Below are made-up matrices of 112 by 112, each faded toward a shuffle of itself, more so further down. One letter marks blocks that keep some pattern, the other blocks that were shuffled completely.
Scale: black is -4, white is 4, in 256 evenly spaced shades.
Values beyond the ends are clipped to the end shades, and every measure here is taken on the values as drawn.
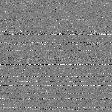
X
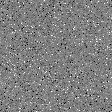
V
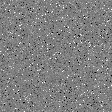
V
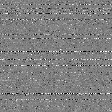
X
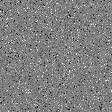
V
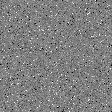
V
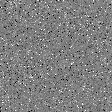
V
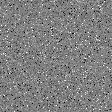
V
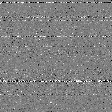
X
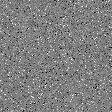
V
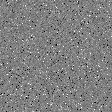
V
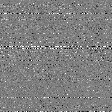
X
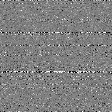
X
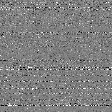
X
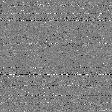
X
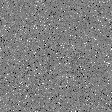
V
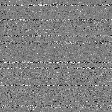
X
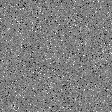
V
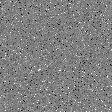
V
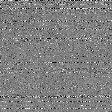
X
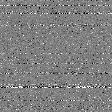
X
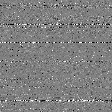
X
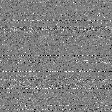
X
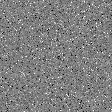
V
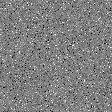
V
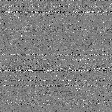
X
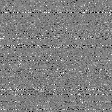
X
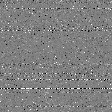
X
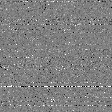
X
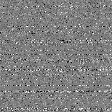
X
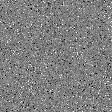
V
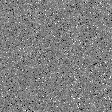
V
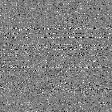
X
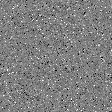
V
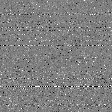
X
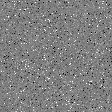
V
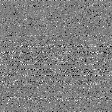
X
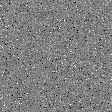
V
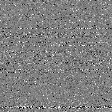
X
